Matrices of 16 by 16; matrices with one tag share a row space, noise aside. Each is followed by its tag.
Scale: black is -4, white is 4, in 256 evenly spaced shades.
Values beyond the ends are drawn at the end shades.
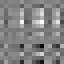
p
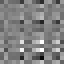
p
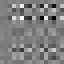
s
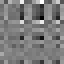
p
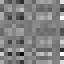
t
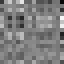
t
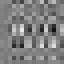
s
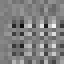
s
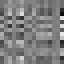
t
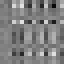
s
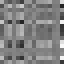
t
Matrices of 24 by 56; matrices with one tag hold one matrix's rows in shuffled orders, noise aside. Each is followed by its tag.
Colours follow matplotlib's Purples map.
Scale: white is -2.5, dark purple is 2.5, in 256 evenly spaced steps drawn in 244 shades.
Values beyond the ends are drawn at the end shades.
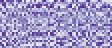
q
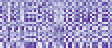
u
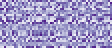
q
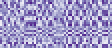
u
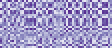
u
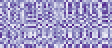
u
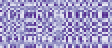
u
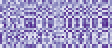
u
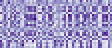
u
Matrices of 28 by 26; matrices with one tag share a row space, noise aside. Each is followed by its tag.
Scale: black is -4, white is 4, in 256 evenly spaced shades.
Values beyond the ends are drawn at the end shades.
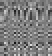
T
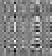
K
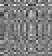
T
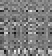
T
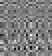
T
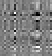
K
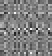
T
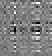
K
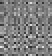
T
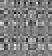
T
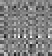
T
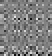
T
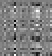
K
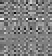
T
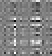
K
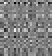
T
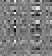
K
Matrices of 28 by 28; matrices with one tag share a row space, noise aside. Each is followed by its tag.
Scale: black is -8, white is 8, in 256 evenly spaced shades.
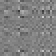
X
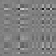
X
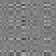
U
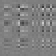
X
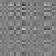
U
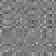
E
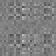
U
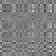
E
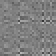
X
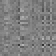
X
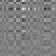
U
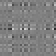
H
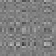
U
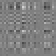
U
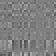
H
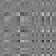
X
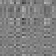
U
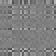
H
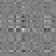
U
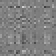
U
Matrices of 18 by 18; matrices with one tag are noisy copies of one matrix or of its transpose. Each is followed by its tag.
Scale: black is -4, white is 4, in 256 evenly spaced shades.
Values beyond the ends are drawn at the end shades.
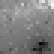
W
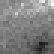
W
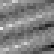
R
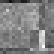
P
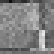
P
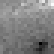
W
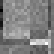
P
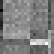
P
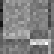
P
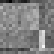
P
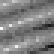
R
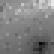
W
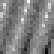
R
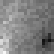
W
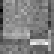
P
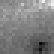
W
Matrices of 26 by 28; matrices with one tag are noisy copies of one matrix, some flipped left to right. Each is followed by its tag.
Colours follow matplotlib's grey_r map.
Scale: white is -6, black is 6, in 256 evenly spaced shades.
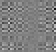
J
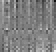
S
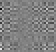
J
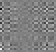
J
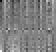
S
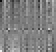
S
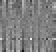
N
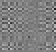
J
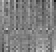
S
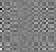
J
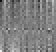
S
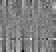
N
